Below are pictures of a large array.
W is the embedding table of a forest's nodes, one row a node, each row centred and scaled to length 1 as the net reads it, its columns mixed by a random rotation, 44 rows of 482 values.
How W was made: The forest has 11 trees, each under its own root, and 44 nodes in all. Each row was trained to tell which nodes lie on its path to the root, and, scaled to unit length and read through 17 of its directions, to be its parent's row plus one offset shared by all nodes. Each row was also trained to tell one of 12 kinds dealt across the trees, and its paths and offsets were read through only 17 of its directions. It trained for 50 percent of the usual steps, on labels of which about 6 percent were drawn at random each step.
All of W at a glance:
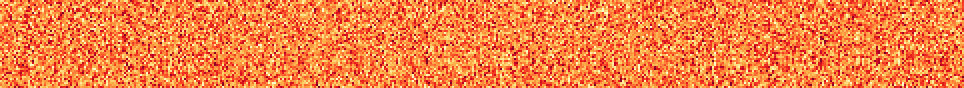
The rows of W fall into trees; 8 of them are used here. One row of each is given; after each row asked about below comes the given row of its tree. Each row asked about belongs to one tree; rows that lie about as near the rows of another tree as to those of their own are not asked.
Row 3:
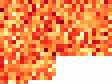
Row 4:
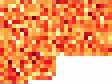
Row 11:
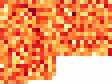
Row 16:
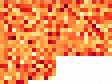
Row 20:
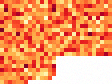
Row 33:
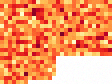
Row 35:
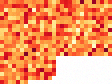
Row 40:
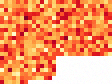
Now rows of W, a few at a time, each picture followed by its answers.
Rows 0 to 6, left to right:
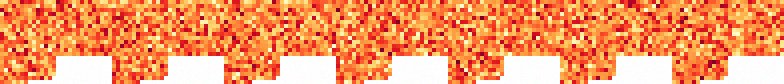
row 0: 33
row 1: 20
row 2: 20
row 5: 35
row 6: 16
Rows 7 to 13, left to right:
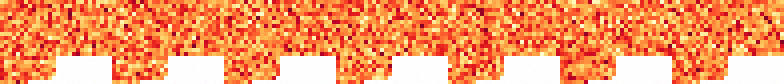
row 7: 40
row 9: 20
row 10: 40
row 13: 35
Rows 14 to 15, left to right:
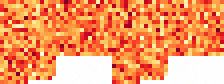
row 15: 33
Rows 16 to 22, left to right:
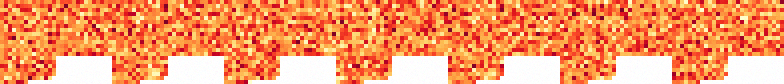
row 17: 20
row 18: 16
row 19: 16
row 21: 40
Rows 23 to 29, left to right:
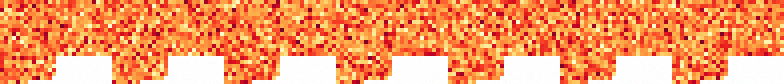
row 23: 35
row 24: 35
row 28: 33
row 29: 16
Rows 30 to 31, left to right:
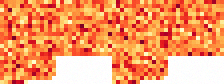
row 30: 16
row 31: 16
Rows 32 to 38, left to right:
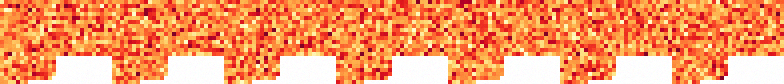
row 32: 11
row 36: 35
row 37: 11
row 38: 20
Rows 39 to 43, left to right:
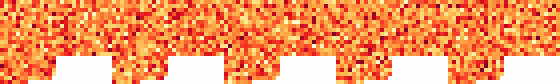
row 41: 40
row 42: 4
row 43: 11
